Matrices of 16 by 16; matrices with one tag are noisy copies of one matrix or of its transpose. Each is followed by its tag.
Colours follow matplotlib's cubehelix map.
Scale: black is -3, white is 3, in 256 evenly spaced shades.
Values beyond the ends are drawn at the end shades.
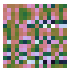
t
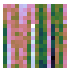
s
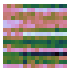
s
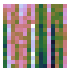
s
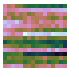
s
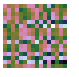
t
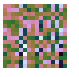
t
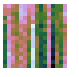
s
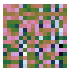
t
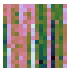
s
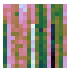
s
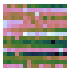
s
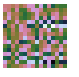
t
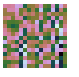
t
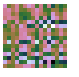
t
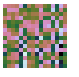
t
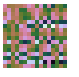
t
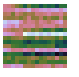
s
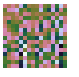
t
